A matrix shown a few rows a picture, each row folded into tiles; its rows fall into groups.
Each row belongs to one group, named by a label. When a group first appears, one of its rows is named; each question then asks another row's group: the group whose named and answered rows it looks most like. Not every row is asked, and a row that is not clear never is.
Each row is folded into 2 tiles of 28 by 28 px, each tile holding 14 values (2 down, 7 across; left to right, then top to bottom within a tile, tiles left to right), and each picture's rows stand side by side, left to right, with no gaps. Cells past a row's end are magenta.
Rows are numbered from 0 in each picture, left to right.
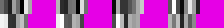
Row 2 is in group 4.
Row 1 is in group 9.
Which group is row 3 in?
4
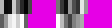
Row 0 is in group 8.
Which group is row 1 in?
9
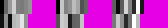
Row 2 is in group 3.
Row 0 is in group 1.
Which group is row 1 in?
4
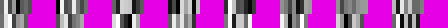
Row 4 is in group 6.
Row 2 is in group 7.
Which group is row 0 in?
4
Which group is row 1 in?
4
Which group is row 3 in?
8
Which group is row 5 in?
9
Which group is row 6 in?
9
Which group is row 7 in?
7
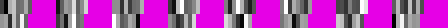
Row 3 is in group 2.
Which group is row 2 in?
9
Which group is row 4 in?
7
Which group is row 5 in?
4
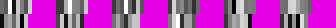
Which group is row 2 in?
3
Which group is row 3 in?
4
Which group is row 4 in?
8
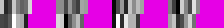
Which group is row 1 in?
9
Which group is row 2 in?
1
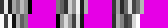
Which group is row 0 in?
4
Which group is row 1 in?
8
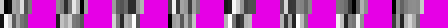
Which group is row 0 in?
8
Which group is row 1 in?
8
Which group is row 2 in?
9
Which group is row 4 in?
7
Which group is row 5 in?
4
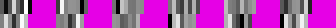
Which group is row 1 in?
4
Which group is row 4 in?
7
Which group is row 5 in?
3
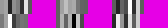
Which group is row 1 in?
7
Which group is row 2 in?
3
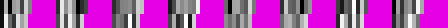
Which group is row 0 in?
3
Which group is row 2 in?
2
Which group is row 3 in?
2
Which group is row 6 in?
3
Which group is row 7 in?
1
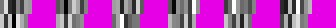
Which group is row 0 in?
4
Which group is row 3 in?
2
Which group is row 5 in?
1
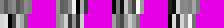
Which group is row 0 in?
9
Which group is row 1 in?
3
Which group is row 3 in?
1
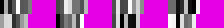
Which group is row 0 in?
4
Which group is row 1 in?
2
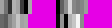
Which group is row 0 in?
8
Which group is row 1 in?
1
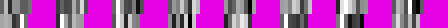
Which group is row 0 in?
4
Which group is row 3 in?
2
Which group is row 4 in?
8
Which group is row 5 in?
7
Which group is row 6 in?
7
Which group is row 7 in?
6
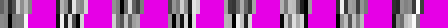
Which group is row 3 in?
2
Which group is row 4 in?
6
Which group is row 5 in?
8
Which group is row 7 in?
1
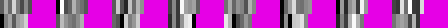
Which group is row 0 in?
3
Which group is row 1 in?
4
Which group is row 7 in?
7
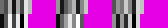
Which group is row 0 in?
2
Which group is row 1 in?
8
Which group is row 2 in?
2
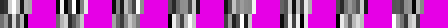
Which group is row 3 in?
3
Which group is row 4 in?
2
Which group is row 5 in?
2
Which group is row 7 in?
9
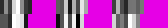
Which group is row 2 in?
4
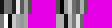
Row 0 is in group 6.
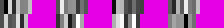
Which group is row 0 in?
2
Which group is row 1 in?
4
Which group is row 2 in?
4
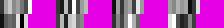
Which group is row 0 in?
2
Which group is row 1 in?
1
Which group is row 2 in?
1
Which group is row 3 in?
7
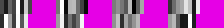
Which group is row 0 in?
3
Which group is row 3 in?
7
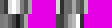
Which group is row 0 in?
7
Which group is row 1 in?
8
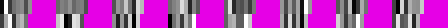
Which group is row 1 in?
9
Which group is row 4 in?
4
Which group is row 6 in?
9
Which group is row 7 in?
2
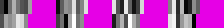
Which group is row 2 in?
8
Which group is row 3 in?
9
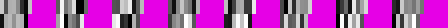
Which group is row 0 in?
8
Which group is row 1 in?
6
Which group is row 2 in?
7
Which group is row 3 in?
8
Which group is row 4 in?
8
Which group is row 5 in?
2
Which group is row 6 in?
1
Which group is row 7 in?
1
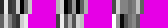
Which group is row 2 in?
9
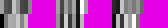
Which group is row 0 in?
8
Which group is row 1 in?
2
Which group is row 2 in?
1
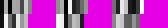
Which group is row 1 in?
9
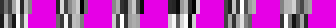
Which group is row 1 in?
4
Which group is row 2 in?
4
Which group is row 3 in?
6
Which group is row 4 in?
1
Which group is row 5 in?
7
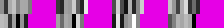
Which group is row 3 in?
8
